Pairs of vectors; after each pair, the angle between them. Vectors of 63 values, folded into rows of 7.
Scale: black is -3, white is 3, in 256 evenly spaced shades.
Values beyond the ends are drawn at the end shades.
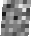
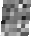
orthogonal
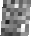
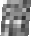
partly opposed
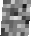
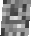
nearly parallel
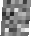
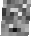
partly aligned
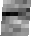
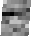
nearly parallel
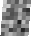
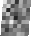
partly aligned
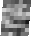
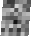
partly aligned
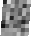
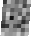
nearly parallel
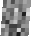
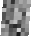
nearly parallel
